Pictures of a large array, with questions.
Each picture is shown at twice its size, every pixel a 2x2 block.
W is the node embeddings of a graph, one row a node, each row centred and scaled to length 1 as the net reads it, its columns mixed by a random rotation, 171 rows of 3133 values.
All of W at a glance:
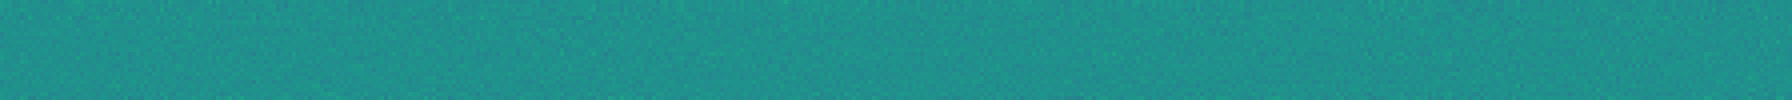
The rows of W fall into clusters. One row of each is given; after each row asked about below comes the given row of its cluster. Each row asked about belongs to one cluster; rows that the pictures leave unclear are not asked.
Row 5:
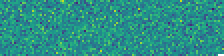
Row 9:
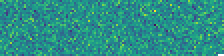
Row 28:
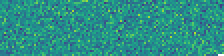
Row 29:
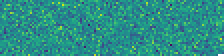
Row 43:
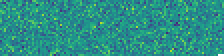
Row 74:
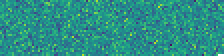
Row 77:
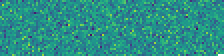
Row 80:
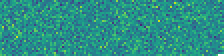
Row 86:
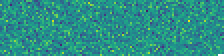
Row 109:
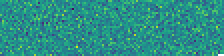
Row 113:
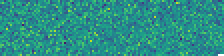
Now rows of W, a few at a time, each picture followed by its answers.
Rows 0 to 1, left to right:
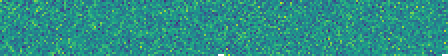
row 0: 43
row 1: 80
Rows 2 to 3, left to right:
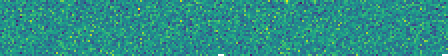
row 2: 5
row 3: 5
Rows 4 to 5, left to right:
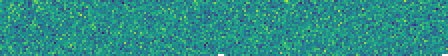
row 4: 43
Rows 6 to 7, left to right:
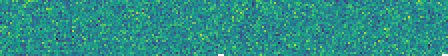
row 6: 9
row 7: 43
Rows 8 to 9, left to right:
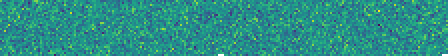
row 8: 43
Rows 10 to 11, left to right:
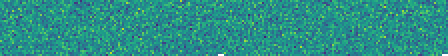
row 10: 5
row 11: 109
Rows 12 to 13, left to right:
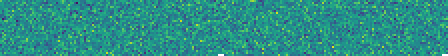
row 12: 5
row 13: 86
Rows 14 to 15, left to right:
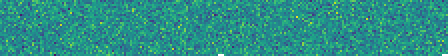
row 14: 43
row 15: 74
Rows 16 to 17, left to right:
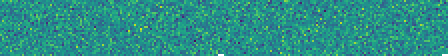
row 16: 109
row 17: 5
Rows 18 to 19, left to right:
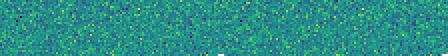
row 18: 5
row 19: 5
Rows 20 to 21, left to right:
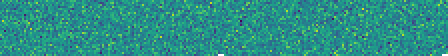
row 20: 109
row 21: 5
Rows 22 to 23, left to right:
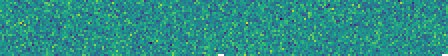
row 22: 74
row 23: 113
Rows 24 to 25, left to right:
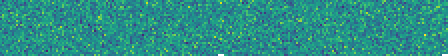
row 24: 29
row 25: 9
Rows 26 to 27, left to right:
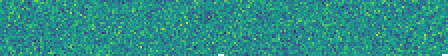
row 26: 43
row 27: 9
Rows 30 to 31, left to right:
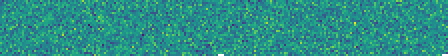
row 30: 29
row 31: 86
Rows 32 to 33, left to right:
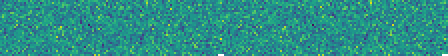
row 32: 29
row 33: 29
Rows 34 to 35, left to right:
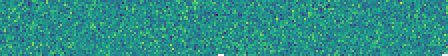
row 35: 113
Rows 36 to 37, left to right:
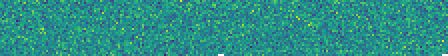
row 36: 5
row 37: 74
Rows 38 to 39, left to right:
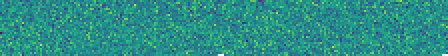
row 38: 113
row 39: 86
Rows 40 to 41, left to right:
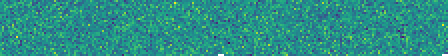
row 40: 80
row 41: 86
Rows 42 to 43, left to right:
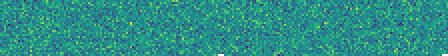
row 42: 86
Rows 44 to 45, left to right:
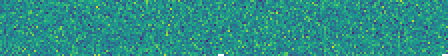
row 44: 29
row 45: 86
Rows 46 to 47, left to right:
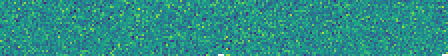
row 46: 5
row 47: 80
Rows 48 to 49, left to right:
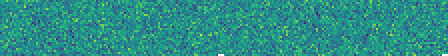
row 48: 9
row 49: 29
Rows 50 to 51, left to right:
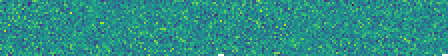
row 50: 43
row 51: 43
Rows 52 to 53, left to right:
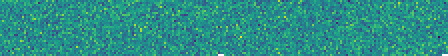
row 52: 109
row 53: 80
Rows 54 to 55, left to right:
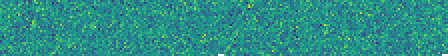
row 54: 43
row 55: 9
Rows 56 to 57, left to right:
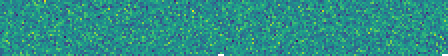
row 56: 113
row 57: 77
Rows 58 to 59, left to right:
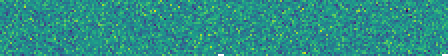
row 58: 9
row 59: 77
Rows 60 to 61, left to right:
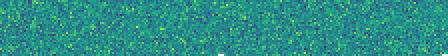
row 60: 43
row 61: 77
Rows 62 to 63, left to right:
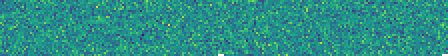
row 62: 29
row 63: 86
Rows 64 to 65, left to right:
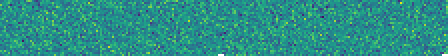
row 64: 86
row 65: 113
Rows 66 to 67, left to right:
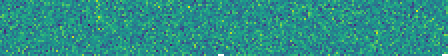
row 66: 29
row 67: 113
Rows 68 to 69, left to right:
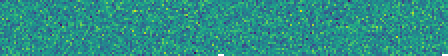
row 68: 77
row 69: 80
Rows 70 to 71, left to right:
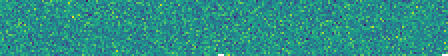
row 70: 74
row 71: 80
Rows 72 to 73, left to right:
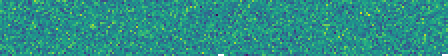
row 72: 43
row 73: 9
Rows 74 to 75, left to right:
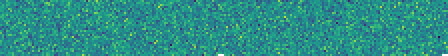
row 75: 80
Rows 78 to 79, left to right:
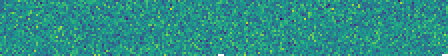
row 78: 29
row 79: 113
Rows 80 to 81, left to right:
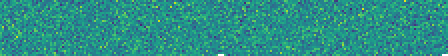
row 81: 5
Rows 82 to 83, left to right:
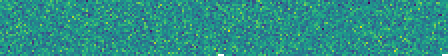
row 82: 74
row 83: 43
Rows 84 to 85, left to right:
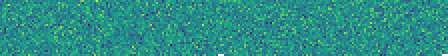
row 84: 29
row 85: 109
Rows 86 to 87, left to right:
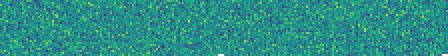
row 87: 109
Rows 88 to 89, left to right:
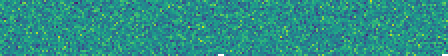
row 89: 29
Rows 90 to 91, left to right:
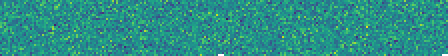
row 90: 28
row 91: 5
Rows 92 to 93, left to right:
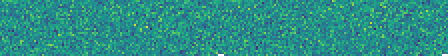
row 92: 109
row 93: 109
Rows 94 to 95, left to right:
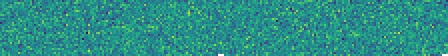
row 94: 80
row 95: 28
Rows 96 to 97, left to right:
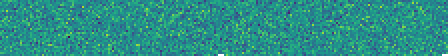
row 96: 109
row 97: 80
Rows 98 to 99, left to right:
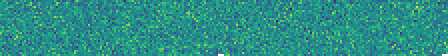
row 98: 80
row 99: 80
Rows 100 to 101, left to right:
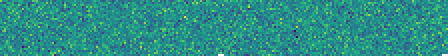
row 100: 43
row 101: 9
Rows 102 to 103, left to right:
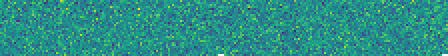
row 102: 5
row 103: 9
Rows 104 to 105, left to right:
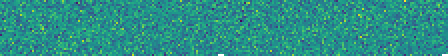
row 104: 5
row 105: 5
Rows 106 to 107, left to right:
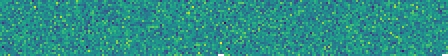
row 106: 80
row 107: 80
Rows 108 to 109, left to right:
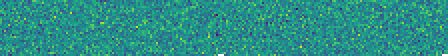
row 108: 43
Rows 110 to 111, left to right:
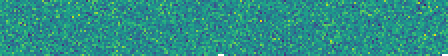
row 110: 74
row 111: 9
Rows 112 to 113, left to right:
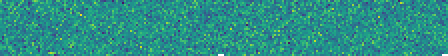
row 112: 43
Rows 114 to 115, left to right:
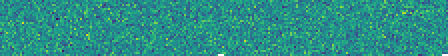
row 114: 113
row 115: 109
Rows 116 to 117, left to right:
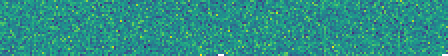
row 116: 28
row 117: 86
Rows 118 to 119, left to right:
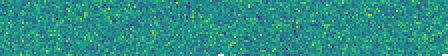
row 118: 113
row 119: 9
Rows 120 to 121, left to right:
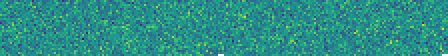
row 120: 80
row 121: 77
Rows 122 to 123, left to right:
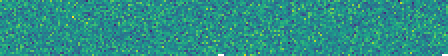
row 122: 74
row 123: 113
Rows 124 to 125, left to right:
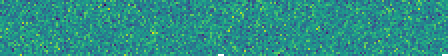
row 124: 113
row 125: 43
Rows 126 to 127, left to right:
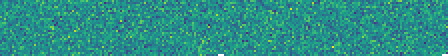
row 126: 28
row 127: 86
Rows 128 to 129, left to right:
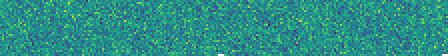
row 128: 74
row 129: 9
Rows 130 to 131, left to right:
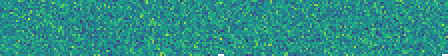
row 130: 29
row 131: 86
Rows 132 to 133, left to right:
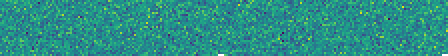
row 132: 109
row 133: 9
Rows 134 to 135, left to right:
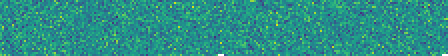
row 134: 80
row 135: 86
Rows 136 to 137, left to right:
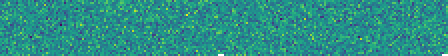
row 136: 77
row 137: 113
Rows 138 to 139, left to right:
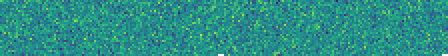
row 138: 9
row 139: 43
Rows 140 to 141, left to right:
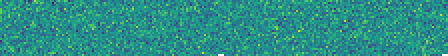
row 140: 43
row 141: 28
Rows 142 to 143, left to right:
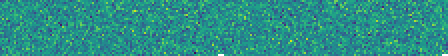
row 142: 77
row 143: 77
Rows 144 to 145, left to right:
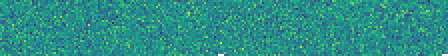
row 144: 80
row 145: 109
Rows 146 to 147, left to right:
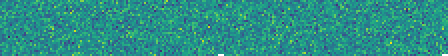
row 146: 28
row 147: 77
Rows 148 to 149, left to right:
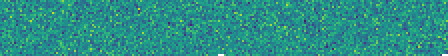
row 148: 5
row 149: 29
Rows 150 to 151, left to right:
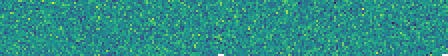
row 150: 29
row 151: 5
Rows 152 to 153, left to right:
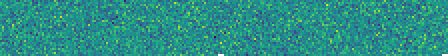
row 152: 80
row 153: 9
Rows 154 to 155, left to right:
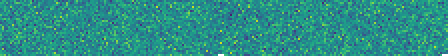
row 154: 80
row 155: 9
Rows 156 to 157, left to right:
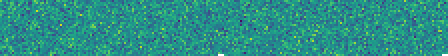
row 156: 43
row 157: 5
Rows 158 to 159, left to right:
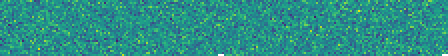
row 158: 86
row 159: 77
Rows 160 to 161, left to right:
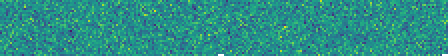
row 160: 9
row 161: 29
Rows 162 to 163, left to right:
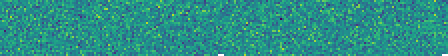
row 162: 109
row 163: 113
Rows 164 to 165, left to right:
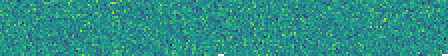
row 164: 74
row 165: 109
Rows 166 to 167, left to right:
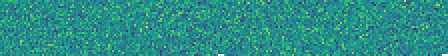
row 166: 109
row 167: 5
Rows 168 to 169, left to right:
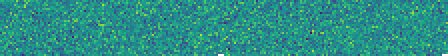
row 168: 9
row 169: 80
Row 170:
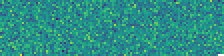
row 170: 113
